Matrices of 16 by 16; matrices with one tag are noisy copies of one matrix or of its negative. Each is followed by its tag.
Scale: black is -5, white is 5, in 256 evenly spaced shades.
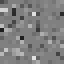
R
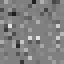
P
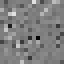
P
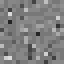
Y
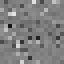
P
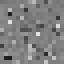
Y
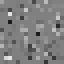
Y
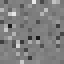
P
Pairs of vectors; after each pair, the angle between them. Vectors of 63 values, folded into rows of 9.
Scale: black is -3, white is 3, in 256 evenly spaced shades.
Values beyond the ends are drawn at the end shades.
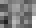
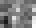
nearly parallel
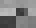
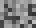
orthogonal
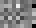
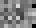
nearly parallel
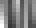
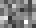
partly aligned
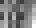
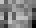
nearly opposite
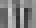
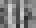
nearly parallel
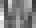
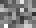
orthogonal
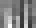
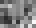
partly opposed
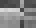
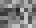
partly opposed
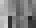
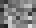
partly opposed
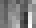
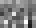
partly opposed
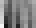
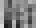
nearly parallel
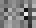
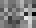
nearly opposite
